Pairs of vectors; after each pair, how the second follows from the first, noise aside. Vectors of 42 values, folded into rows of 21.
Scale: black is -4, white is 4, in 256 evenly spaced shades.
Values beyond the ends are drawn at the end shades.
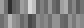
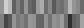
wrapped around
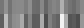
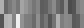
shuffled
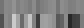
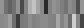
shuffled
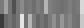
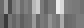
shuffled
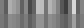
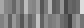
shuffled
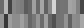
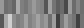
shuffled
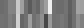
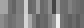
wrapped around
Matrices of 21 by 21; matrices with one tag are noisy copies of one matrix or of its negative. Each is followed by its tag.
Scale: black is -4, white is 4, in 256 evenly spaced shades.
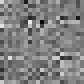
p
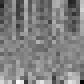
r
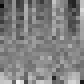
r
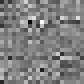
p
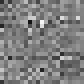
p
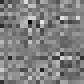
p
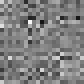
p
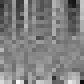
r
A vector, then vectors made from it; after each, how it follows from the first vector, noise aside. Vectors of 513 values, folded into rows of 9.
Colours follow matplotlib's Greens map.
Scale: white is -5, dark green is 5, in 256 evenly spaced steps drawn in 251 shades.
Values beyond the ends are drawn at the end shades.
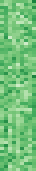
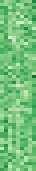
copied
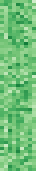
negated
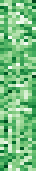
scaled up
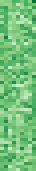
copied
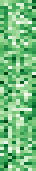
scaled up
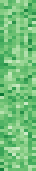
reversed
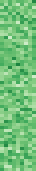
sign-scrambled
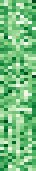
scaled up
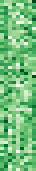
scaled up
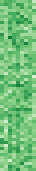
negated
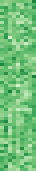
copied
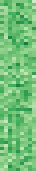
negated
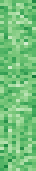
copied
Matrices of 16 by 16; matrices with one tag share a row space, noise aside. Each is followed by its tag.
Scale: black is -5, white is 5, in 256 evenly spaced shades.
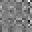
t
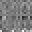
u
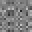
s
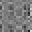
t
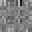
s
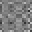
t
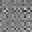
u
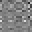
t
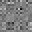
s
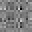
s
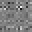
s
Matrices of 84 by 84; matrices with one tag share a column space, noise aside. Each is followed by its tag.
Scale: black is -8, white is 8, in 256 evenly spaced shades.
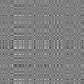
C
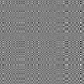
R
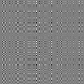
R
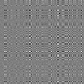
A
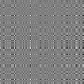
C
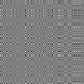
A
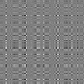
C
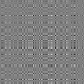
C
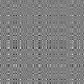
C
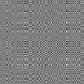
R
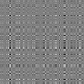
C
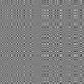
A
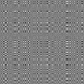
R
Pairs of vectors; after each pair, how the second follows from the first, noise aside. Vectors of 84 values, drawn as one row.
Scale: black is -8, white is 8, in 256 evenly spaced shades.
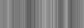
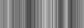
scaled up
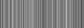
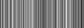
scaled up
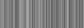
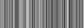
scaled up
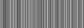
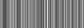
scaled up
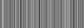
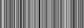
scaled up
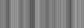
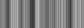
scaled up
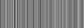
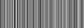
scaled up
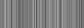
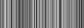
scaled up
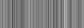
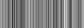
scaled up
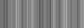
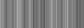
reversed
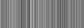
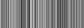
scaled up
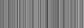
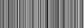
scaled up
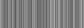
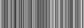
scaled up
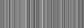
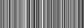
scaled up
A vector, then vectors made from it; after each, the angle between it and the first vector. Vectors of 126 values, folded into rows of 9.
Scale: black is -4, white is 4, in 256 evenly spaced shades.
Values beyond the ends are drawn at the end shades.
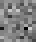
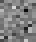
partly aligned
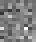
nearly opposite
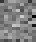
orthogonal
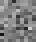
partly aligned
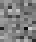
nearly parallel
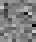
orthogonal
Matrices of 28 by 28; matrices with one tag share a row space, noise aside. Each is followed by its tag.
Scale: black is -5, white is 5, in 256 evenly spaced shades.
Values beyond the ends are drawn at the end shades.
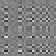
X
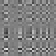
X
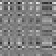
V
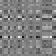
V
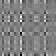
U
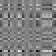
V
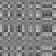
V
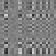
X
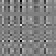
U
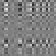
X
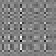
U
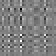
U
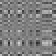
V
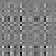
U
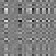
X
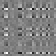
X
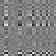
X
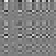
X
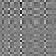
U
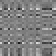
V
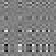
X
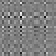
U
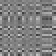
V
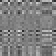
V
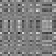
V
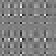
U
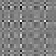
U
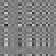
X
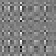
U
